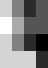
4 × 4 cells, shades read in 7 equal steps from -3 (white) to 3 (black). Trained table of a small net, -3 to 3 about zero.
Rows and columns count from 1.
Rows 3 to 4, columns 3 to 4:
2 3 | -2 2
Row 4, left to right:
-2 -2 -2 2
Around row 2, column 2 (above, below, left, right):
0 0 -3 1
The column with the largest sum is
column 4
